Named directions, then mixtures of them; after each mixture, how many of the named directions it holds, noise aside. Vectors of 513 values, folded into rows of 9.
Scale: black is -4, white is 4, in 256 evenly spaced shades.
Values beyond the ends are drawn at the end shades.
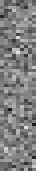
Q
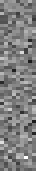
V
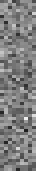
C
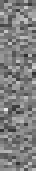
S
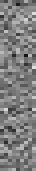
three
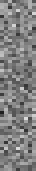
one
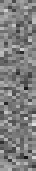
three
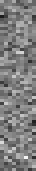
two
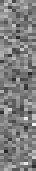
two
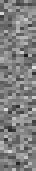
three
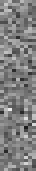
three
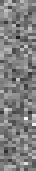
two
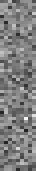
one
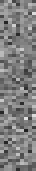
one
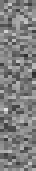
one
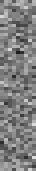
two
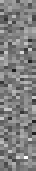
one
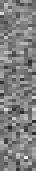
three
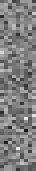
one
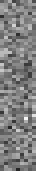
one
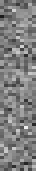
one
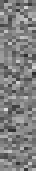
one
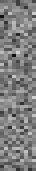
two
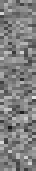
three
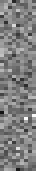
one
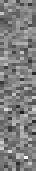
two
